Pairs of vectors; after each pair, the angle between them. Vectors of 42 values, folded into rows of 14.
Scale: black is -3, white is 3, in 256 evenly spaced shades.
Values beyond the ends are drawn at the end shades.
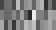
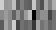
nearly opposite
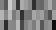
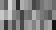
nearly parallel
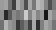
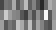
nearly opposite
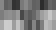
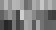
nearly opposite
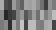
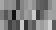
partly aligned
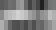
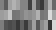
partly aligned
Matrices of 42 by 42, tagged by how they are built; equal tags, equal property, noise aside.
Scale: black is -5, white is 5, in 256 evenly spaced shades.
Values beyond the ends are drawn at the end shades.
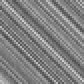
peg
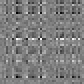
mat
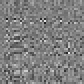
mat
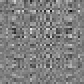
mat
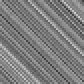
peg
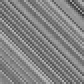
peg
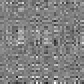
mat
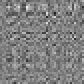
mat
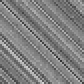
peg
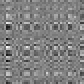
mat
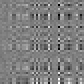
mat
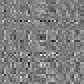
mat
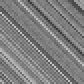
peg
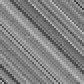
peg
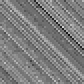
peg
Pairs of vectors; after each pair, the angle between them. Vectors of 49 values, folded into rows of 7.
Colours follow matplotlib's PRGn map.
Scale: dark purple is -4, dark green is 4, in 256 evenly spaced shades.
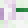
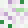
partly aligned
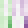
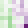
nearly parallel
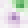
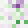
partly opposed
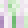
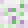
orthogonal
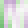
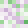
orthogonal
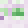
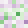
partly aligned
